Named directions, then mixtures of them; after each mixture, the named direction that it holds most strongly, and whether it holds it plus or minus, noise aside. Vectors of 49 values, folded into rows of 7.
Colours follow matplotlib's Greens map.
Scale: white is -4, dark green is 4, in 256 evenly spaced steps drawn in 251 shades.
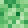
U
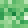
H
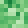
U, plus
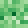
H, plus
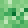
H, plus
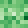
H, minus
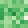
H, plus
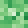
H, minus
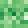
H, plus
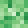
H, minus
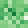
H, plus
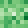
H, minus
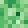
U, plus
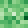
H, minus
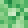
U, plus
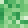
U, plus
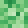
U, plus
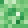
U, minus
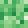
H, plus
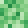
U, plus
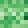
H, minus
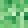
H, minus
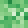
H, minus
